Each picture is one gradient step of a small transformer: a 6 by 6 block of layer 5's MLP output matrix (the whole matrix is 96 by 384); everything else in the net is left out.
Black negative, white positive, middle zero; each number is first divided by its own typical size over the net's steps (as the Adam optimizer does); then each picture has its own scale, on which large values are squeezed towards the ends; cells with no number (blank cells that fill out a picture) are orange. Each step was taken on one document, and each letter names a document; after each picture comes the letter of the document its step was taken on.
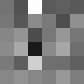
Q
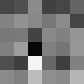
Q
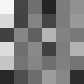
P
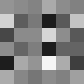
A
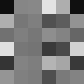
A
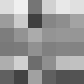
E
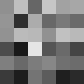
E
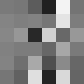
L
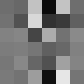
L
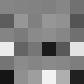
P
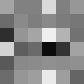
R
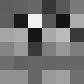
Q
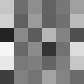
P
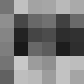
E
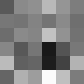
R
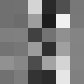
L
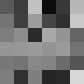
P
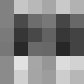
E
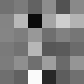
L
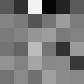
L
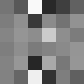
L
